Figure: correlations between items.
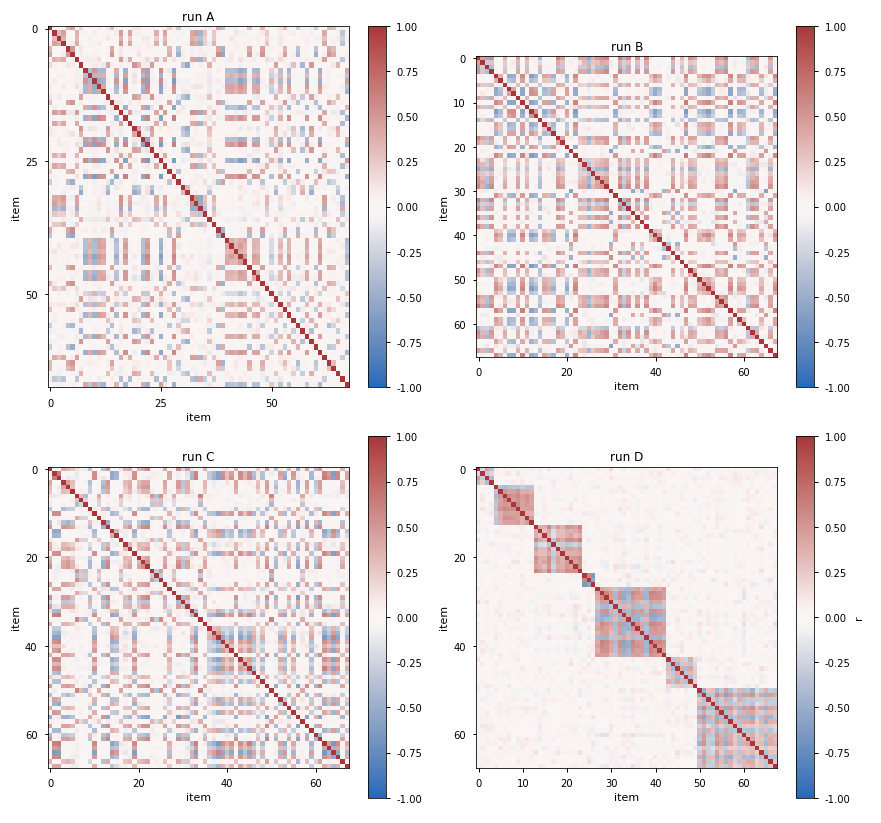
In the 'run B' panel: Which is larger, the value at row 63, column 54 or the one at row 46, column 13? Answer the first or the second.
the first
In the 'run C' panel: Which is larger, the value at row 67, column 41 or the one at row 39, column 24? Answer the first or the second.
the first
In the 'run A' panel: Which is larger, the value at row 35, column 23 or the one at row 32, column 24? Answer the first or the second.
the second
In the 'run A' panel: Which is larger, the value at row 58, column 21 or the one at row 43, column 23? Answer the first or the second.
the second
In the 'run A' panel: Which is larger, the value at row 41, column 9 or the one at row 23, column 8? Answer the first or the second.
the first
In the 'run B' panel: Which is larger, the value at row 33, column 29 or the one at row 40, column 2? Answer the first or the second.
the second
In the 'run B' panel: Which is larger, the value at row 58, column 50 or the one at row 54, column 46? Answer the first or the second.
the second
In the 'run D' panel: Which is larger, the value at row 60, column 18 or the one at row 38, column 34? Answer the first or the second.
the second
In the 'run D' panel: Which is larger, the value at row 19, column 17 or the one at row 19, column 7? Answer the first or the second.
the second
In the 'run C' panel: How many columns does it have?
68
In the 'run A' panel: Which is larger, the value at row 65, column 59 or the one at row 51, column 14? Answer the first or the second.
the first
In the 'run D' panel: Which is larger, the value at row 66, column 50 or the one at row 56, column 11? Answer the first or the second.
the second
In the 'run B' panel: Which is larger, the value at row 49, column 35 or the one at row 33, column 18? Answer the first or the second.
the first
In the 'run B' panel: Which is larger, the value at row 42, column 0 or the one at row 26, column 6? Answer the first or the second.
the second
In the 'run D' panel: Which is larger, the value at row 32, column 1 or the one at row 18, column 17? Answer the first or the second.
the first
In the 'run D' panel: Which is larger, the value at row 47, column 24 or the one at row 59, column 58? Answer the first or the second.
the first
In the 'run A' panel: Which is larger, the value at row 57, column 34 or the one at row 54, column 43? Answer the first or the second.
the second
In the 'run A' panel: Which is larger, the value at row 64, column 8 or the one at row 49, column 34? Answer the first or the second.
the first
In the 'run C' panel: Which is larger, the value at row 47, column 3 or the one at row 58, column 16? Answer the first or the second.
the first
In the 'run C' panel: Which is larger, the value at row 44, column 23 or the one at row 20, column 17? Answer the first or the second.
the second
